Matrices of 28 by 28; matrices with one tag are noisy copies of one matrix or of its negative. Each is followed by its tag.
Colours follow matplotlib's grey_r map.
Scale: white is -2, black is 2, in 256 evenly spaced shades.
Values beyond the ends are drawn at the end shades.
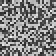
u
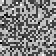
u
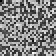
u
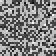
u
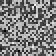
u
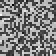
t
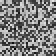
u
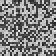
u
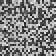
u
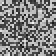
u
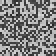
u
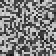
t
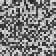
u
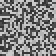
t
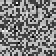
u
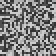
t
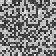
u
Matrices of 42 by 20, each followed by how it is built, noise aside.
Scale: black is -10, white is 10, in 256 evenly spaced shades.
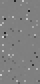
sparse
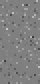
sparse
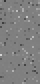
sparse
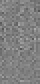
low rank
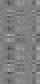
low rank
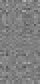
low rank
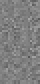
low rank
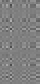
low rank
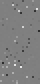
sparse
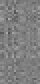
low rank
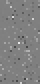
sparse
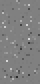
sparse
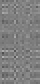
low rank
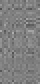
low rank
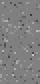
sparse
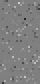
sparse
